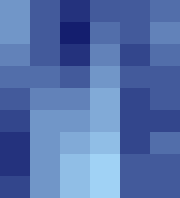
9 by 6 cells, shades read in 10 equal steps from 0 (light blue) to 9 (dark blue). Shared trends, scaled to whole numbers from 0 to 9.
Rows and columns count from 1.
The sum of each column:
51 39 42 23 58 50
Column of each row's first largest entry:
3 3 3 3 5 1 1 1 1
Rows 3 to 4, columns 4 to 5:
4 7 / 3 6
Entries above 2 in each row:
6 6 6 6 5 5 4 4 4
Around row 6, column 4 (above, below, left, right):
2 1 3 7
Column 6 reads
5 4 5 6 6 7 5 6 6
